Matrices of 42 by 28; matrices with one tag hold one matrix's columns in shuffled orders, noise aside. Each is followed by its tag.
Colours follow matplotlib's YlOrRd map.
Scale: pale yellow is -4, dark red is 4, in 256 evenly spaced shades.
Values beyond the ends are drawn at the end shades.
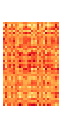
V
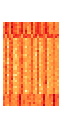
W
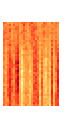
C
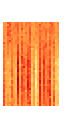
C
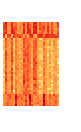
W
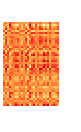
V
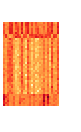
W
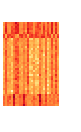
W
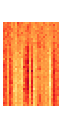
C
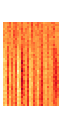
C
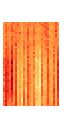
C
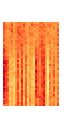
C
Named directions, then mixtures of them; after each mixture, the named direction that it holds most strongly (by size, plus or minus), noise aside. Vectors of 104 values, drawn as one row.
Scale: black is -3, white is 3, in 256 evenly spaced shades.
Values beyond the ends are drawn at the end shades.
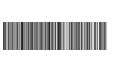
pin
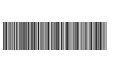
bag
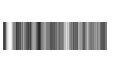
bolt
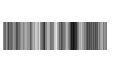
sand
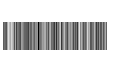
bag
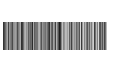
pin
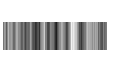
sand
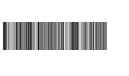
bolt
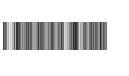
bolt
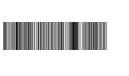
sand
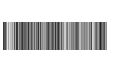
bag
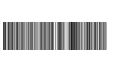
pin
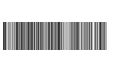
pin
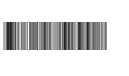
bolt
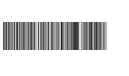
bag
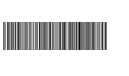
bag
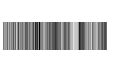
sand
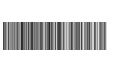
pin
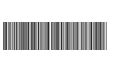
bag
